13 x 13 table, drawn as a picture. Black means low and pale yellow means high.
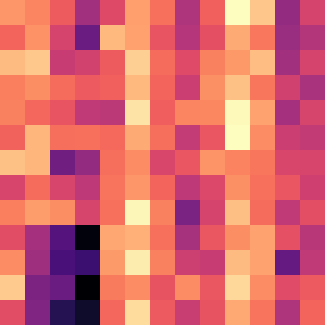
The ninth with the lowest average is the bottom left. Upright stripes repeat 3 times across the table. An odd patch, lower than its surroundings, sits in the bottom left.
